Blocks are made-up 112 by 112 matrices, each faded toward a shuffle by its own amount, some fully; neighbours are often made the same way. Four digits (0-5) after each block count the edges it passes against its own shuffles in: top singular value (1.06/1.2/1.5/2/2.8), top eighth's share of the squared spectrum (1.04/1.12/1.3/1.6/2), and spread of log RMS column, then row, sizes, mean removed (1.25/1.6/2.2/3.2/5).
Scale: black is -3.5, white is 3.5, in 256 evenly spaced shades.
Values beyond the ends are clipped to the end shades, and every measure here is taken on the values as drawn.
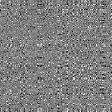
5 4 3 3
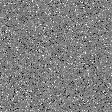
0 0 0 0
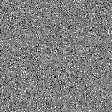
3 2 1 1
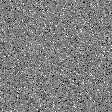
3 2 0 0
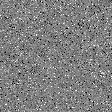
1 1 0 0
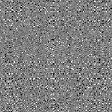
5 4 3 3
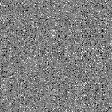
4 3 2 2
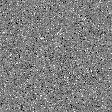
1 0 0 0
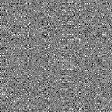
4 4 3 3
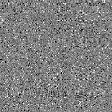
4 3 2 2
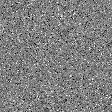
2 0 0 0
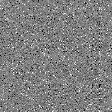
4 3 2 1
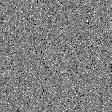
2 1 0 0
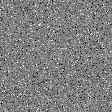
0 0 0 0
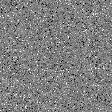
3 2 1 0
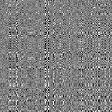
5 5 4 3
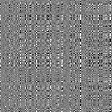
5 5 4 4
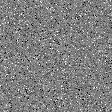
0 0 0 0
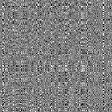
5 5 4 3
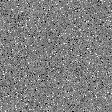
2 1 0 0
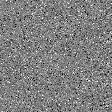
3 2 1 0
